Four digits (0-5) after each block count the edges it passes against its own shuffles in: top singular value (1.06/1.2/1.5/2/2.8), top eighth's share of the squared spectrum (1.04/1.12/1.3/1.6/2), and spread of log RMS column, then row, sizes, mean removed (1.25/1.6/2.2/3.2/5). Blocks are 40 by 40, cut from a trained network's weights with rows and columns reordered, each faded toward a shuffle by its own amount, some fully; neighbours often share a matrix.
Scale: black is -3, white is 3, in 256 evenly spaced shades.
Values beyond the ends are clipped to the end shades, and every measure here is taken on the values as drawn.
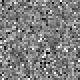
1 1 0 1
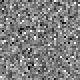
0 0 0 0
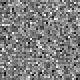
0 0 0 0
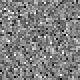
0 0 0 0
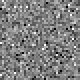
0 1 0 0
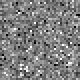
0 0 0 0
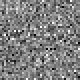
2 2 0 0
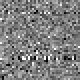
3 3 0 2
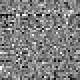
3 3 0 2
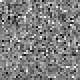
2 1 0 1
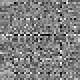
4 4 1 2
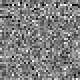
3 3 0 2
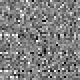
3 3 0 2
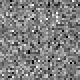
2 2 1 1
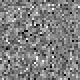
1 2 1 0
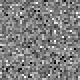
0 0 0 0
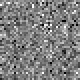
2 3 1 1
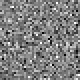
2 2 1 0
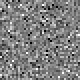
1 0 0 0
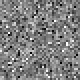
0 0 0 0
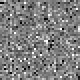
0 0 0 0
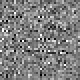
3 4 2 2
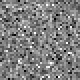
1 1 0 0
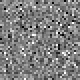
2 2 1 1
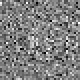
3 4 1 2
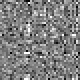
3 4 2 2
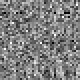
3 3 0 1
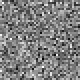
2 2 0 0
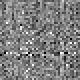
3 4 0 2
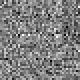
3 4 1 1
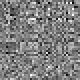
3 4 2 2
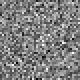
1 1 0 0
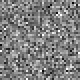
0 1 0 0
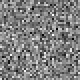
2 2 0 0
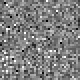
1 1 0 0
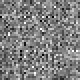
2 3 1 1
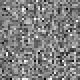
3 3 1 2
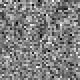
2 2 0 0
